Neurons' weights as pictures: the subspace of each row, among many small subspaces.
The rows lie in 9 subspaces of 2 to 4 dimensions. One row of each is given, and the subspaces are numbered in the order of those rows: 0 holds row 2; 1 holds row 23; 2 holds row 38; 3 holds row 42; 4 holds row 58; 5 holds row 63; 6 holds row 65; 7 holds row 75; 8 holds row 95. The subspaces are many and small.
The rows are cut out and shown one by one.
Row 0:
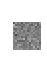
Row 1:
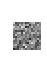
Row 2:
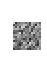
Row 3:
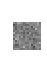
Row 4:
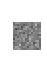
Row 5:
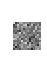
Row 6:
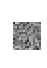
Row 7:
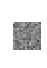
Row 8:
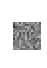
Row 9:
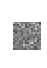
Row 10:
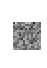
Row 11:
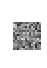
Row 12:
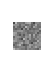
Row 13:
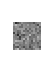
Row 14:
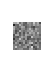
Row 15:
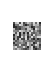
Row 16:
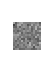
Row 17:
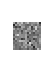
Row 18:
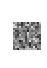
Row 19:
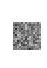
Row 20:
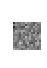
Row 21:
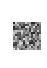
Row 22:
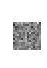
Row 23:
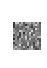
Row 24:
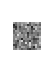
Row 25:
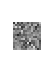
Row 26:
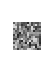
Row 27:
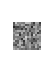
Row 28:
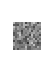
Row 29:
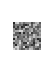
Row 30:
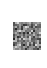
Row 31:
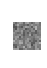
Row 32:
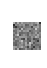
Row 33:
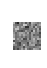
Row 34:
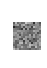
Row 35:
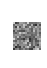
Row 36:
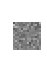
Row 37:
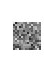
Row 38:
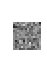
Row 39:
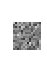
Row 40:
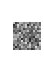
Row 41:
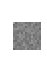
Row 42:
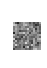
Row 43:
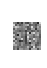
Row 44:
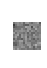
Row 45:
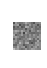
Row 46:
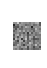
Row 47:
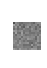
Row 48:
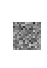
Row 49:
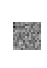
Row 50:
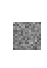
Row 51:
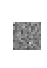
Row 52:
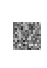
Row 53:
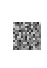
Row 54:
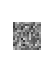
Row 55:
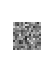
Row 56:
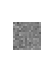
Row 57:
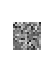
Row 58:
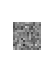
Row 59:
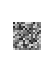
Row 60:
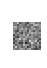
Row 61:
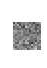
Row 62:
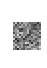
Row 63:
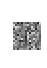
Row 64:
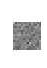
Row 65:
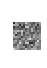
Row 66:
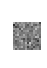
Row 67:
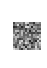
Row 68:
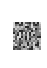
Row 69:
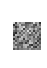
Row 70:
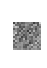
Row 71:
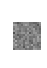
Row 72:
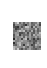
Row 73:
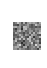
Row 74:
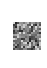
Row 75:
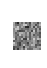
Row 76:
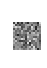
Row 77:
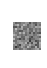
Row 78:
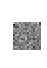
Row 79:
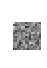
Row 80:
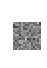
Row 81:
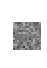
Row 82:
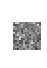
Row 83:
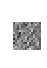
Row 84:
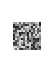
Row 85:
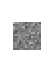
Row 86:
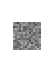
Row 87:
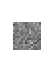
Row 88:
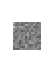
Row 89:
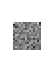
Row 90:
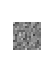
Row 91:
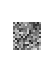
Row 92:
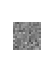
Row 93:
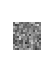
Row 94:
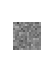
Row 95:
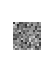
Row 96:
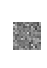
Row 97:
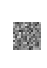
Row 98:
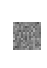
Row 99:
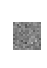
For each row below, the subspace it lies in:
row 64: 5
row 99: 8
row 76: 5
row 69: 2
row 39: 5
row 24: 0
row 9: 8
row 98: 4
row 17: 5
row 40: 8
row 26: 0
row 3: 3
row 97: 0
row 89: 4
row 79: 1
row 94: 7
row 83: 0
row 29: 6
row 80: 4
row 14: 1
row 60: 3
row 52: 4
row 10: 2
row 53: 0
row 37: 3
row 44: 0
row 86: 4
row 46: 4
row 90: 2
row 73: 4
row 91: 3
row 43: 5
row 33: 7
